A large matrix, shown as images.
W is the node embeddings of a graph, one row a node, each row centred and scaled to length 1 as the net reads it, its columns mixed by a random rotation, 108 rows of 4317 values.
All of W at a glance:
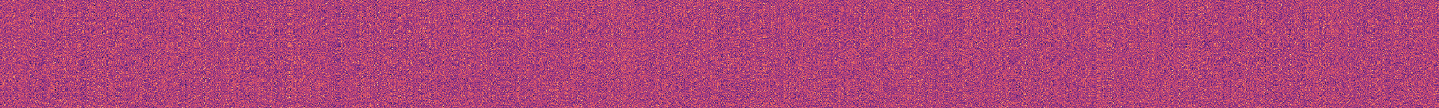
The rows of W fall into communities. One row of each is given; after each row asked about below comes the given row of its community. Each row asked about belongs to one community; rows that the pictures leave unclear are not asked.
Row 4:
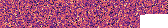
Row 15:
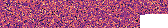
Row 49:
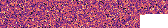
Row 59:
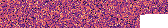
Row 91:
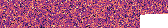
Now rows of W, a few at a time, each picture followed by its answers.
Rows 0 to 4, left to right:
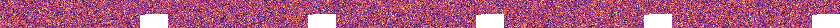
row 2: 15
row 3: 91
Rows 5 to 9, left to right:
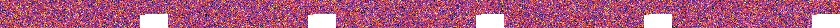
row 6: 91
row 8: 49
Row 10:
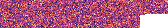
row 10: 91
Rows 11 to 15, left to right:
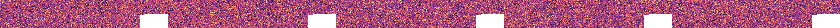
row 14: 59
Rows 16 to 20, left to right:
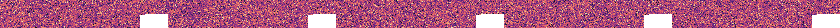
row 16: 59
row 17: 49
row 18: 49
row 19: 15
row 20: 91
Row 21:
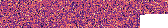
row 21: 91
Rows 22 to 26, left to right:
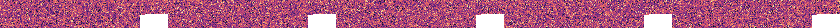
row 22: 91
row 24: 59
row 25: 49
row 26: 91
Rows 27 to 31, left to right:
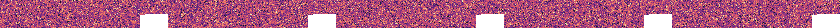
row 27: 49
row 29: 59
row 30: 4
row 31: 4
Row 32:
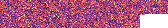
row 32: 4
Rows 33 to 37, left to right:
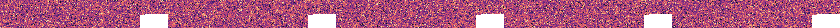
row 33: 49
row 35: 91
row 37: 91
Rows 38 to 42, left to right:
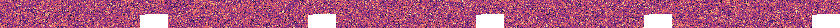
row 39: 15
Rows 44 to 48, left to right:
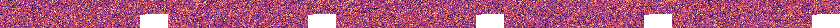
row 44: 59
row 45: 59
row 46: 59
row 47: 91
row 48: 4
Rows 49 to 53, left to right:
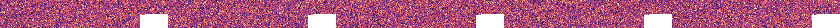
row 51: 15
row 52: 4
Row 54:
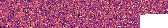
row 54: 59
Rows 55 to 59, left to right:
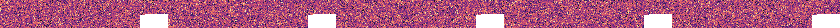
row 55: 15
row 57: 4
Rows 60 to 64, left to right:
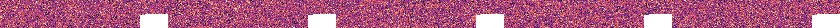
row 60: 59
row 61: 15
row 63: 15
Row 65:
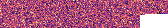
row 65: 59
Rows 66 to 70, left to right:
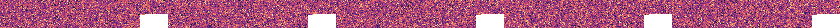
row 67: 91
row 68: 91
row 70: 91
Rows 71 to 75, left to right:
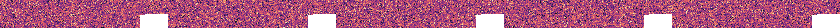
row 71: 59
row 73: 4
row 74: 91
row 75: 59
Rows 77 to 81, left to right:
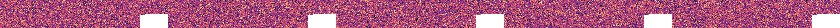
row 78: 91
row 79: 15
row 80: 59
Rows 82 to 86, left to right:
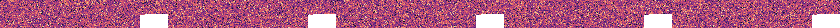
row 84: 49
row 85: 59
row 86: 4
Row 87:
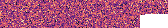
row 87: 59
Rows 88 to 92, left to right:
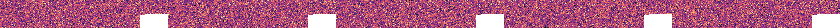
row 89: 49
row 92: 59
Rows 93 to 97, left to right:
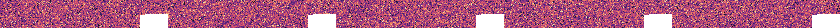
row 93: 15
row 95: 49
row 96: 49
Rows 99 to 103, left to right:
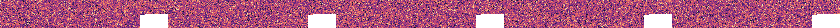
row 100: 15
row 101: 59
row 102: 91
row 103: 91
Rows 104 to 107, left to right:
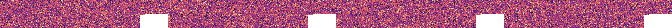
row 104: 49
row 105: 59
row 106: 49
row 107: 59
